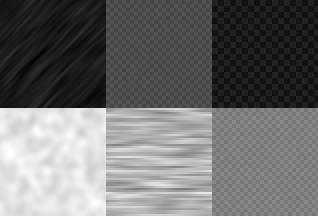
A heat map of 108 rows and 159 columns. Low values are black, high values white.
The table splits into 2 rows of 3 panels. Panel 1,1: very low, slanting up to the right, faint in contrast. Panel 1,2: low, checkered, faint in contrast. Panel 1,3: very low, checkered, faint in contrast. Panel 2,1: very high, blotchy, faint in contrast. Panel 2,2: high, streaked across. Panel 2,3: middling, checkered, faint in contrast.
